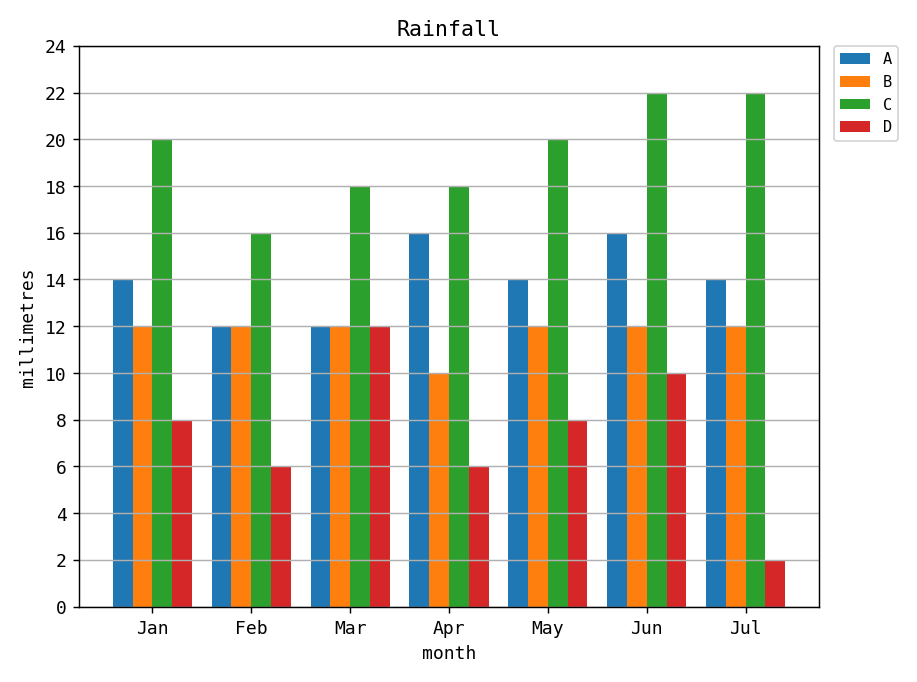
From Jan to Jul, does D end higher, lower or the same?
lower
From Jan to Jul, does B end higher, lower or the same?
the same
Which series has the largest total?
C
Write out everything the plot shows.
Title: Rainfall
x-axis: month, ticks Jan Feb Mar Apr May Jun Jul
y-axis: millimetres, ticks 0 2 4 6 8 10 12 14 16 18 20 22 24
Legend: A, B, C, D
Values:
A: 14 12 12 16 14 16 14
B: 12 12 12 10 12 12 12
C: 20 16 18 18 20 22 22
D: 8 6 12 6 8 10 2
